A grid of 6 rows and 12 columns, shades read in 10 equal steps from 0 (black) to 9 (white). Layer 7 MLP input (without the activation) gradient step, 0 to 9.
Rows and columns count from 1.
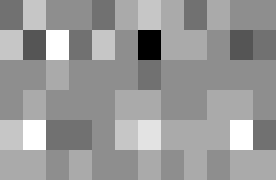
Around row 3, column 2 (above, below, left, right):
3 6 5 6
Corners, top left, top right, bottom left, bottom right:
4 5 6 6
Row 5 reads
7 9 4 4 5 7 8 6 6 6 9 4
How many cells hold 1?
0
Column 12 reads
5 4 5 5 4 6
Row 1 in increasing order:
4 4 4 5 5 5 5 6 6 6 7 7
